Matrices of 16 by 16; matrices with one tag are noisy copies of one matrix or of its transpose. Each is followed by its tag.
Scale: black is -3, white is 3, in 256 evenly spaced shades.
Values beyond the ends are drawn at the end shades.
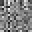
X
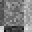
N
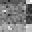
N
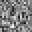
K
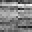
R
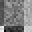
N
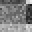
N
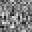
K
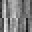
R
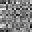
X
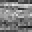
R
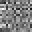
X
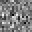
K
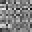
X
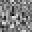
K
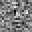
K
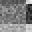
N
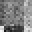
N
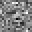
K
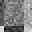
N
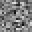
K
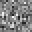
K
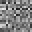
X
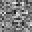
K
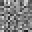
X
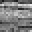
R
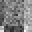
N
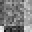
N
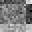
N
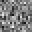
K
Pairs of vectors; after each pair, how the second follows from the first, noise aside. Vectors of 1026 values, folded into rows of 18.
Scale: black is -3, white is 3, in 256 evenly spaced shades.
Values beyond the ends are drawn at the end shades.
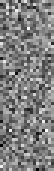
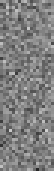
shrunk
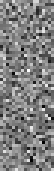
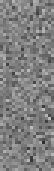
shrunk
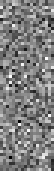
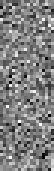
negated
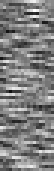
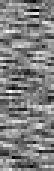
negated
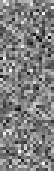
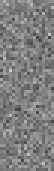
shrunk
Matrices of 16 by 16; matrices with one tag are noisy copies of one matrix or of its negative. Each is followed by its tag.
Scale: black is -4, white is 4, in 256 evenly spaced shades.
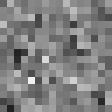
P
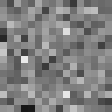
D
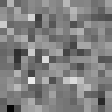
P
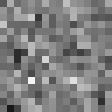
P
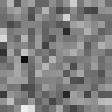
D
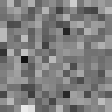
D
